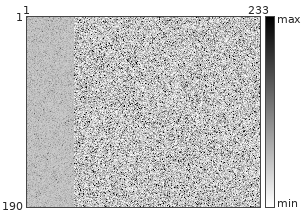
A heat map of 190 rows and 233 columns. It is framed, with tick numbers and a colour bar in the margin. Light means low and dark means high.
Seam: vertical, 20% of the way across, the left part calmer. Stripes: none. Slope: none. Mirror symmetry: none. Histogram: skewed, a long tail of high values. Grain: fine.
